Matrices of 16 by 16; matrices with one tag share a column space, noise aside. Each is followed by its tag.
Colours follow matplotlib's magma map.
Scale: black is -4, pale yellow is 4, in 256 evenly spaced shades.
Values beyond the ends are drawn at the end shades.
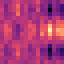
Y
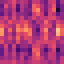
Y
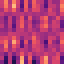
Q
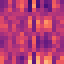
Q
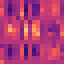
Y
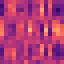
Y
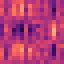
Y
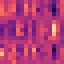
Y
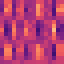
Y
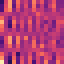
Q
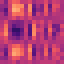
Y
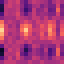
Y
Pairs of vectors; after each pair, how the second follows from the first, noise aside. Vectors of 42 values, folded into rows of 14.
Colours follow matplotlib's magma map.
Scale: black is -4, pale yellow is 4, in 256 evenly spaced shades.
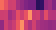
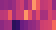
reversed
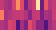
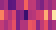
shuffled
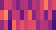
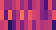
sign-scrambled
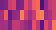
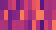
copied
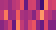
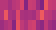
shrunk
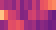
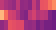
copied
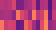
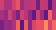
sign-scrambled
